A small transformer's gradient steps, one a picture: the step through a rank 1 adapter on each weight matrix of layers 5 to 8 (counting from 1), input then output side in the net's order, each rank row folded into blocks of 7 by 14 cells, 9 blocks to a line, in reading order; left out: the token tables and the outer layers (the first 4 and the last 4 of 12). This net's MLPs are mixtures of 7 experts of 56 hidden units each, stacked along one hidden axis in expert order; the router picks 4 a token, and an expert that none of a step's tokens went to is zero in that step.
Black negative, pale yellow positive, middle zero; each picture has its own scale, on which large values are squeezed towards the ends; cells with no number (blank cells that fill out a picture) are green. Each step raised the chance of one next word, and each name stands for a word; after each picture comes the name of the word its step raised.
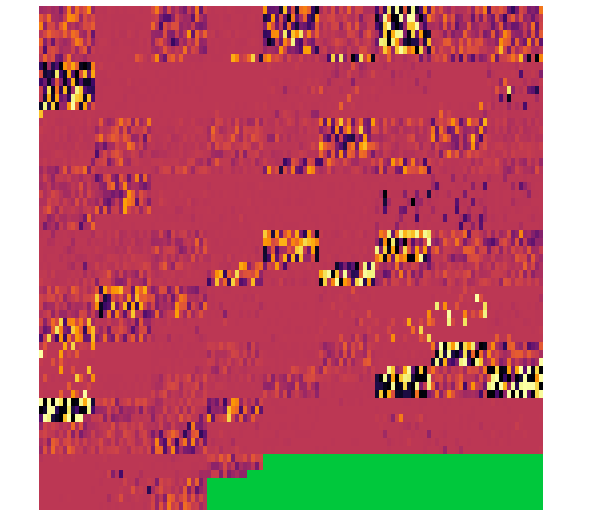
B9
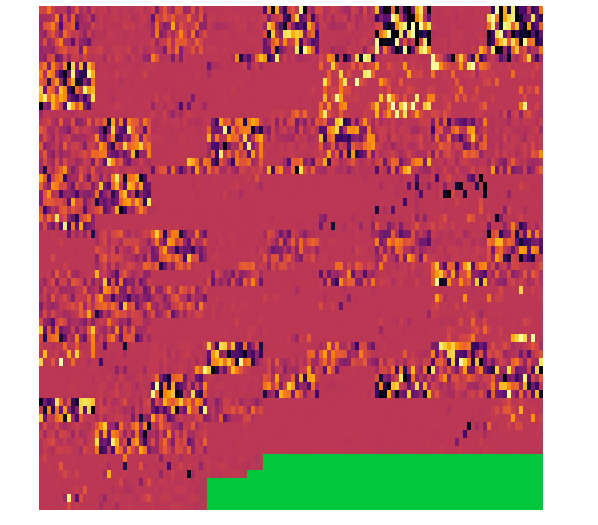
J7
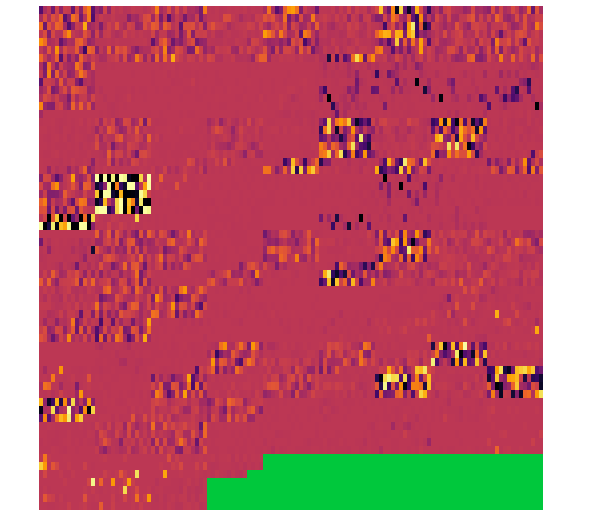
B9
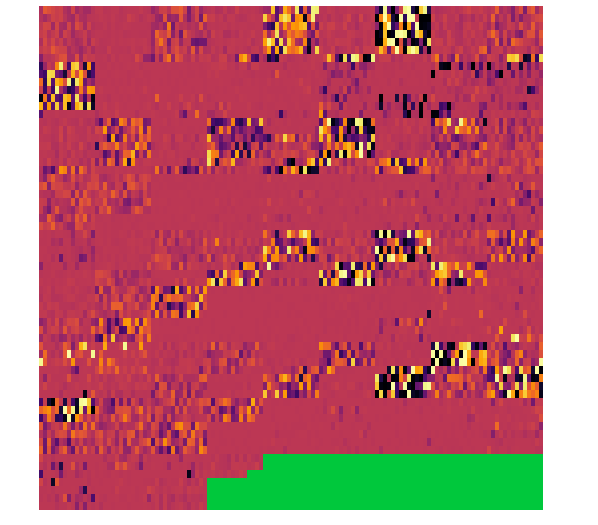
B9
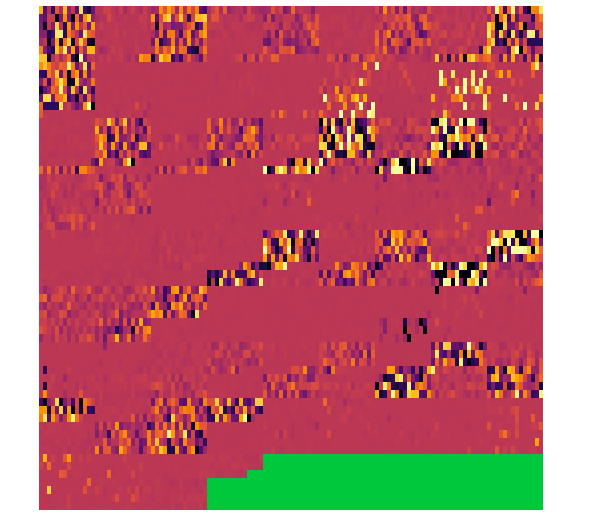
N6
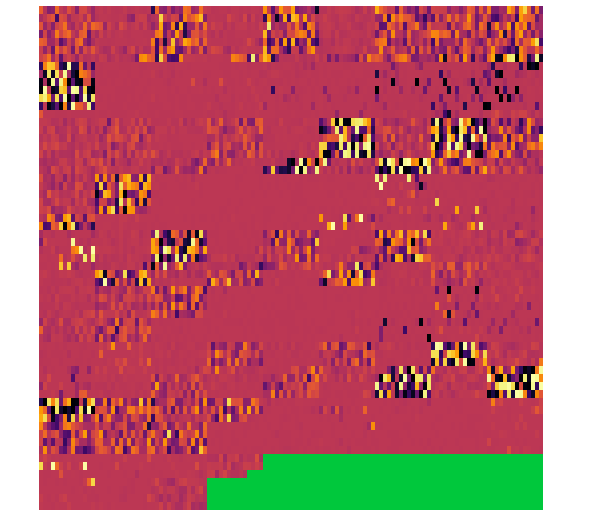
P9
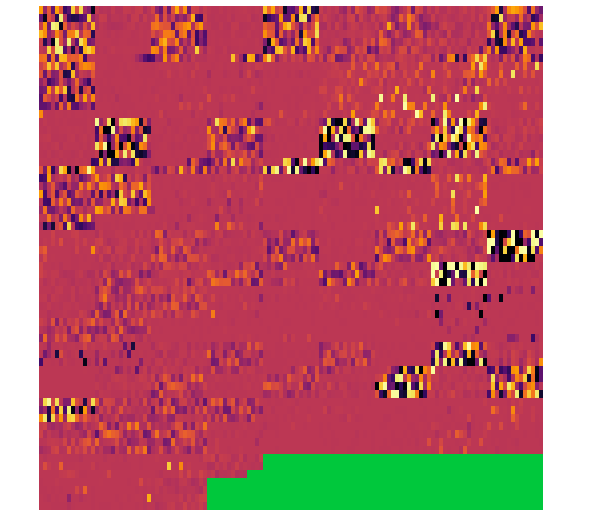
N6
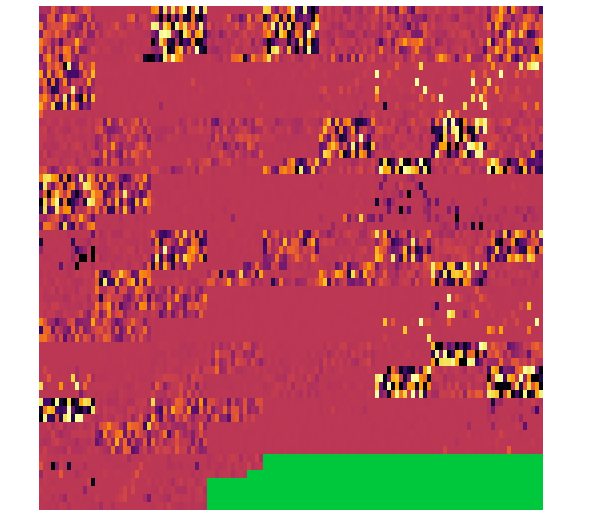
J7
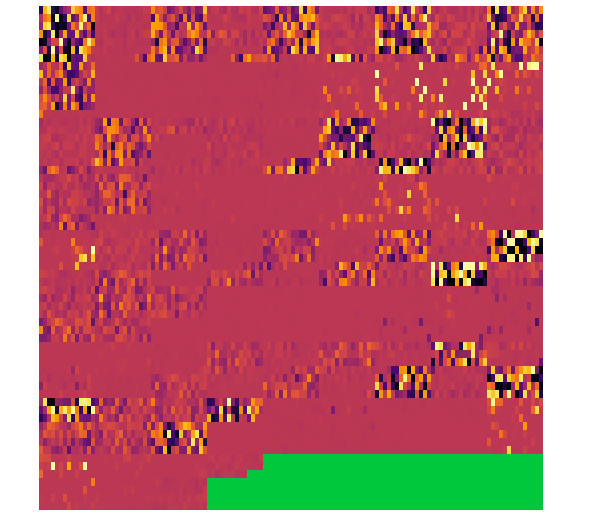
N6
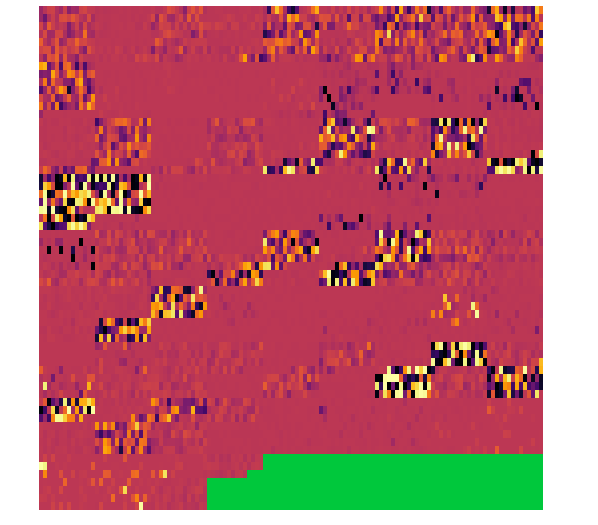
B9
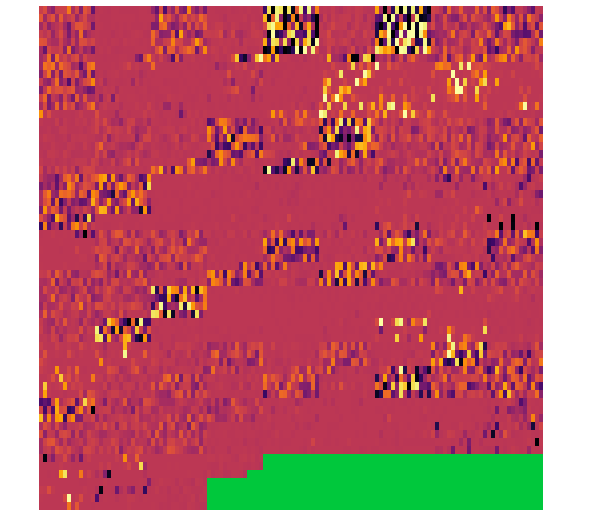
J7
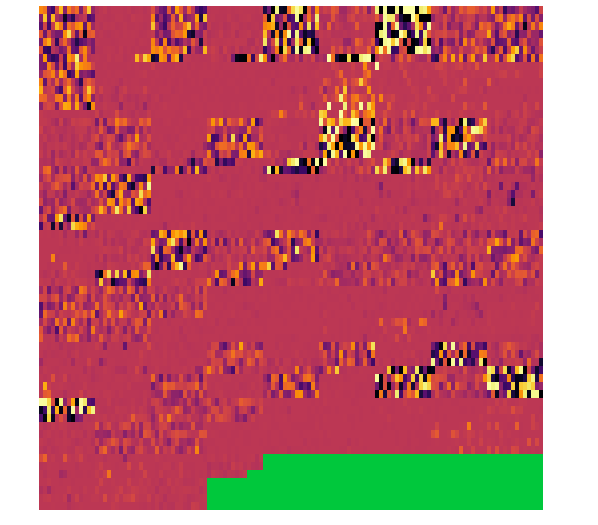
P9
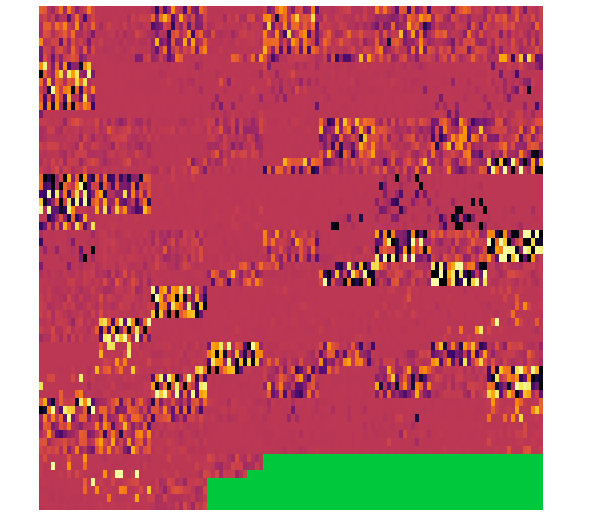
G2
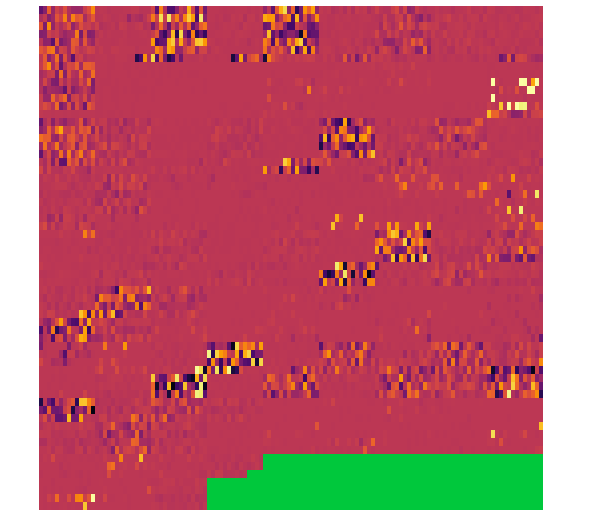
N6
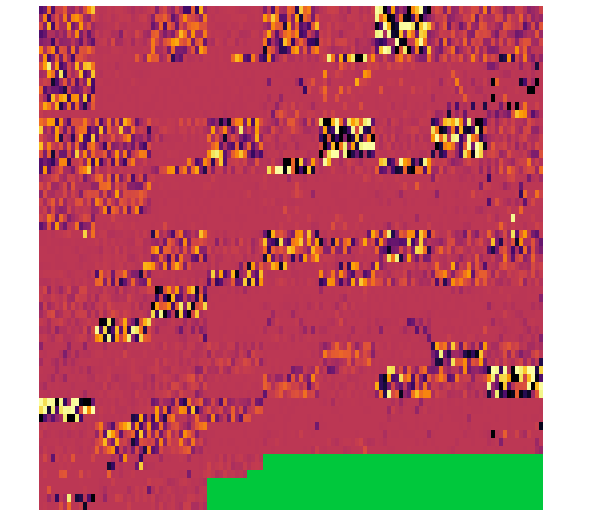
P9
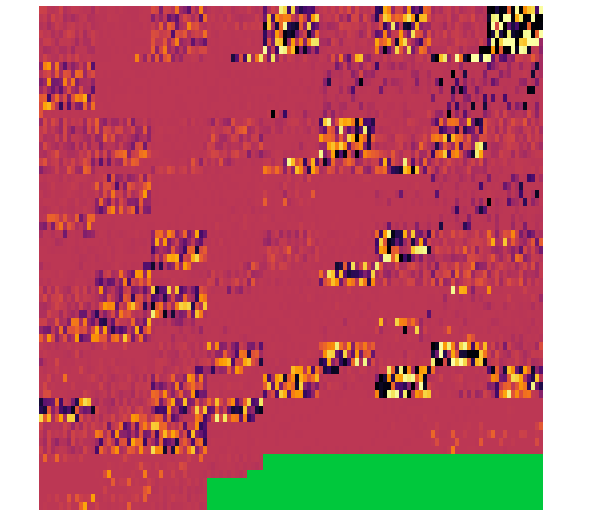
B9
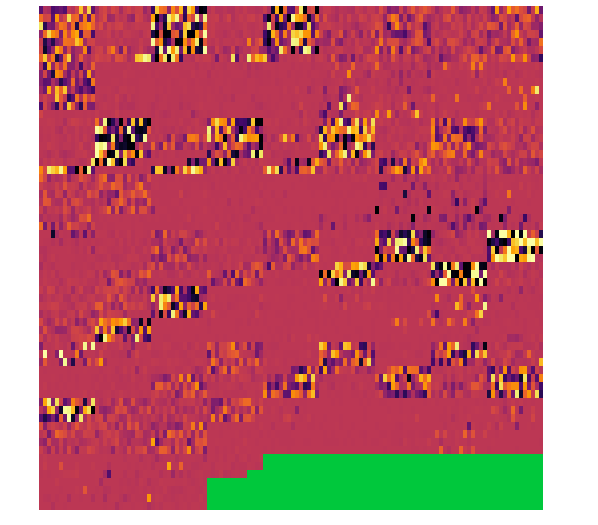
G2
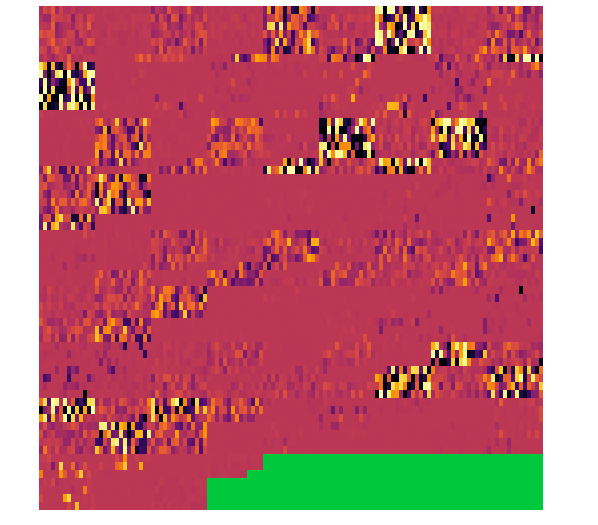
P9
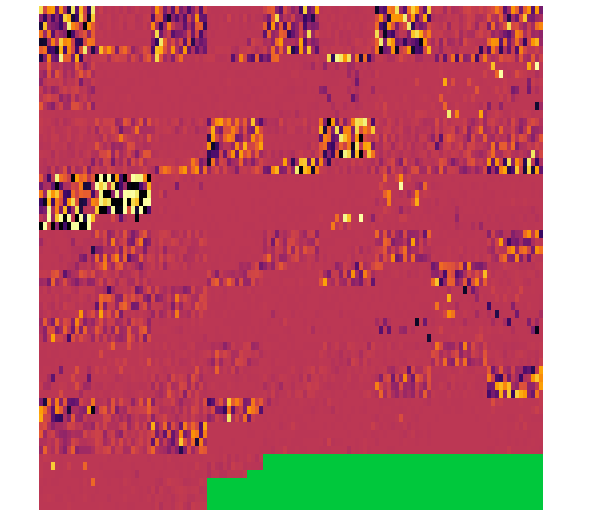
P9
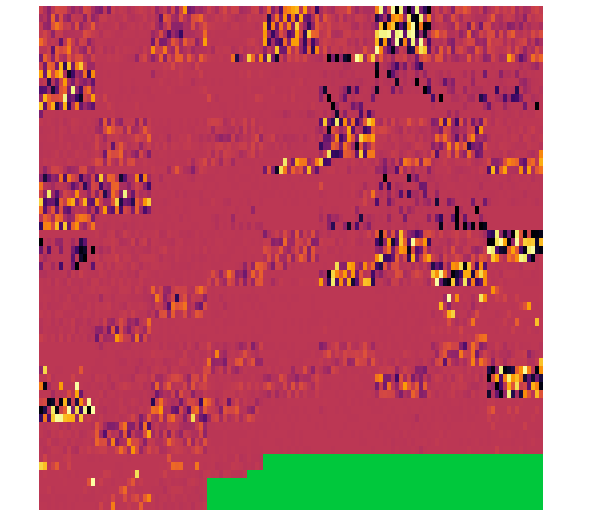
G2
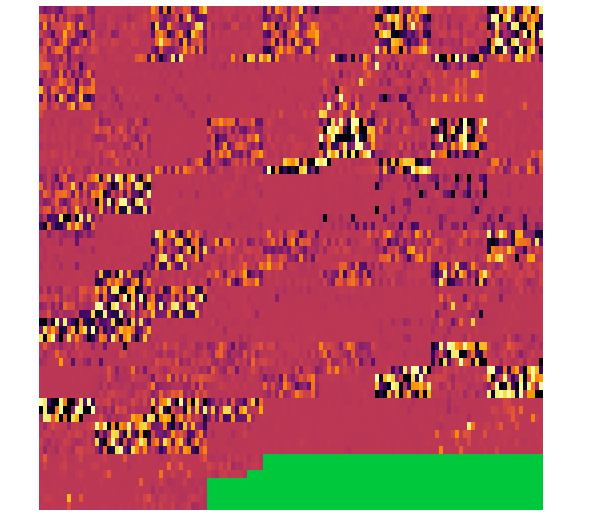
P9
